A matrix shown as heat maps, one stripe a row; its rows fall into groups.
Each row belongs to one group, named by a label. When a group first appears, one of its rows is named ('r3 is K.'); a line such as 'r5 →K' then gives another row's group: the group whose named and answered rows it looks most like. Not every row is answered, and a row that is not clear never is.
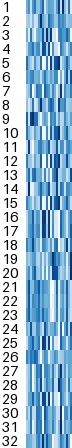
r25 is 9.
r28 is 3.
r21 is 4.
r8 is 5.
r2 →5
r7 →3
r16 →9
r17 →9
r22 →4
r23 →4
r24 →3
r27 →3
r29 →9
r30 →3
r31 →3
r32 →4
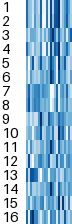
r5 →5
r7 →4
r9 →5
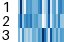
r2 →4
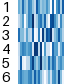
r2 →3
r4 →9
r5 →5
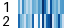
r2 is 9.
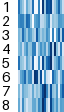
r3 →3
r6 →9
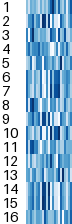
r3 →5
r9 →9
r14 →9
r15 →9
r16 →3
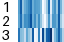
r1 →4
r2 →4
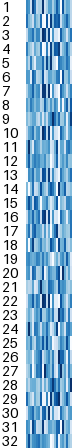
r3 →9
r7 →9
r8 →3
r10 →9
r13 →9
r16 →9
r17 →4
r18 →5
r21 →5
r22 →9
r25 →4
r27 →3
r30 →9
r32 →4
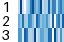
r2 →3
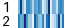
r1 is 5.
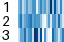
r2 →4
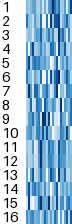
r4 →5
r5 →4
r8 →3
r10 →4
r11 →5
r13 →5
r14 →4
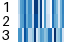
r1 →9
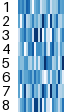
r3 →9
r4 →3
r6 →4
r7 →5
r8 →9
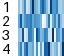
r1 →5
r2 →4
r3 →3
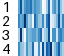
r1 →4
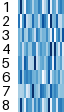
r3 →3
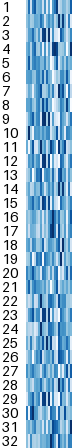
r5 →4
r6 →4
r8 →4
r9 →9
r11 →5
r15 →9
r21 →4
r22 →5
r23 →9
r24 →5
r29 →9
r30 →5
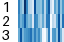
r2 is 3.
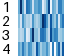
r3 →5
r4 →3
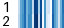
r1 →9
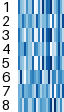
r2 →3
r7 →3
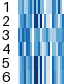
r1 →4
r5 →9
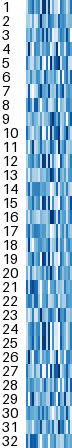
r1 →9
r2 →5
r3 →4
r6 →3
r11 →5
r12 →9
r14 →4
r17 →4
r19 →9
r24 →9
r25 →9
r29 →5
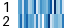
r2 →4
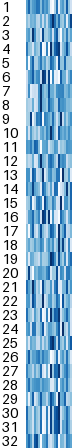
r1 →4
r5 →5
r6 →9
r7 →5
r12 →5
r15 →3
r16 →9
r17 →5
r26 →4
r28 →4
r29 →5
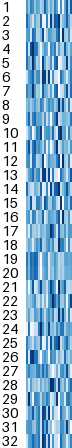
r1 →3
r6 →9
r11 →4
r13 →9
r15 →3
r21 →5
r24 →5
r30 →9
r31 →4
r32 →9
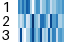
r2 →5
